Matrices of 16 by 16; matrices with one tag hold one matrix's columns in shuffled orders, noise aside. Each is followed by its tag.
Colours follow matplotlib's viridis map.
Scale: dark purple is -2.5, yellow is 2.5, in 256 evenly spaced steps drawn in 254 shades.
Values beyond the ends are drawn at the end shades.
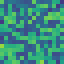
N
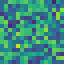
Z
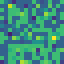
N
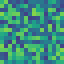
N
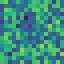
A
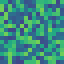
Z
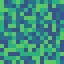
A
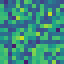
N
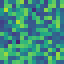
A
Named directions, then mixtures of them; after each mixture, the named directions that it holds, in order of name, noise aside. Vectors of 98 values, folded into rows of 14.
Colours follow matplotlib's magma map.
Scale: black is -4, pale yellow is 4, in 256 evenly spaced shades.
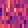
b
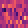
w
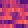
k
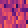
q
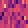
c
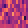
b, c, w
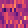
w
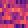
c, k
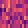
b, w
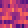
k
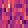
b, w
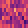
b, c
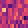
w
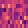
b, w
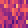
q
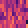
c, q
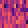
q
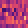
b, c, w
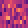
b, k, w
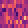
w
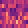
q, w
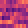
b, k
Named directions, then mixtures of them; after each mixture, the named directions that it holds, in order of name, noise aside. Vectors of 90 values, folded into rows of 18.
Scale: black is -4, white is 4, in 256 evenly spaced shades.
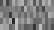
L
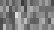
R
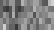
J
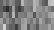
J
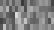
R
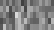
R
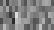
L, R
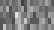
R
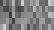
J, L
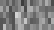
R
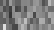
J, R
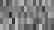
L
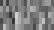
L, R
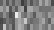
R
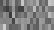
J, L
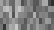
J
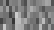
L, R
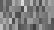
L, R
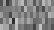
L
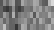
J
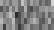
R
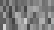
J, R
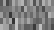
L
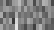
J, L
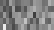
J, R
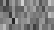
J, L
